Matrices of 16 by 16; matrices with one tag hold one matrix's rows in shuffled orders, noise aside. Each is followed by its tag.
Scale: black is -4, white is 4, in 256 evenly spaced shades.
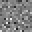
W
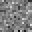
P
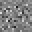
W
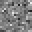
P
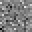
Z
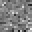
P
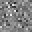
W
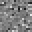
P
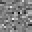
P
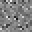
W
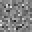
W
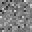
Z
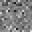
W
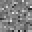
P
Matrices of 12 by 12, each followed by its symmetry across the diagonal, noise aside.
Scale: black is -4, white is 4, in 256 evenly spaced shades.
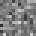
neither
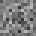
symmetric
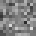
neither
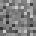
antisymmetric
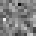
antisymmetric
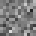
antisymmetric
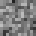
neither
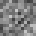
symmetric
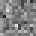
neither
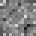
symmetric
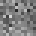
antisymmetric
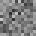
symmetric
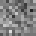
antisymmetric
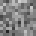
neither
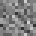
antisymmetric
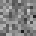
neither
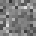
symmetric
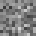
neither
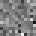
antisymmetric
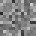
symmetric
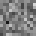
neither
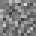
symmetric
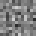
antisymmetric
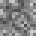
symmetric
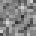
symmetric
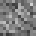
neither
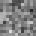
antisymmetric
